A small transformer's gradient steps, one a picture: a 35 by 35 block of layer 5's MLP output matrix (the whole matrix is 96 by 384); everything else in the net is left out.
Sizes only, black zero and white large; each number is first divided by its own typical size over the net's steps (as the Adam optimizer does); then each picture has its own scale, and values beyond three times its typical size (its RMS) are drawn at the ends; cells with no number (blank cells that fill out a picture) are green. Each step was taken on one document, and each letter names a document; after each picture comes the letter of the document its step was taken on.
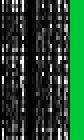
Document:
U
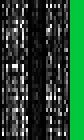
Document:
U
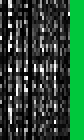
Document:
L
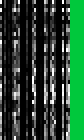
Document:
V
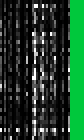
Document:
L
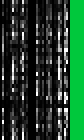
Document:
U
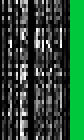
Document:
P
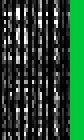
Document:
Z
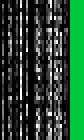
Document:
P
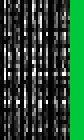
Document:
Z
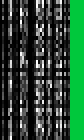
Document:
P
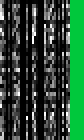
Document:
V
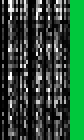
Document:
P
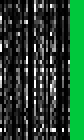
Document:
L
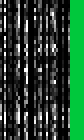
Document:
Z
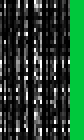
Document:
L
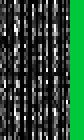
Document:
Z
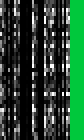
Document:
V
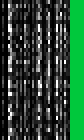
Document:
P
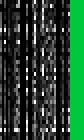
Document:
L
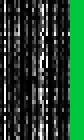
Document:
Z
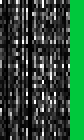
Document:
L
